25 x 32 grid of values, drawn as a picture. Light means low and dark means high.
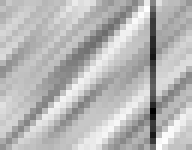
On average the colour sits 30% of the way up the scale. The values are skewed, with a long tail toward high values. Column 26 differs from the columns beside it. The grain runs diagonally up to the right. No overall slope runs across the table.
